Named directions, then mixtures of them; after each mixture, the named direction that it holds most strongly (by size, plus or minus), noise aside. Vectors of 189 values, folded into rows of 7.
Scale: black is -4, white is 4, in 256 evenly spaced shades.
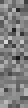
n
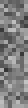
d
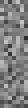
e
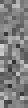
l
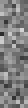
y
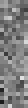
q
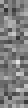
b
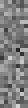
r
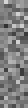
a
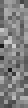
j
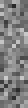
y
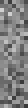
e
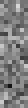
l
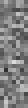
a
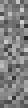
e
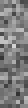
y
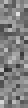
d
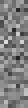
n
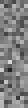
l
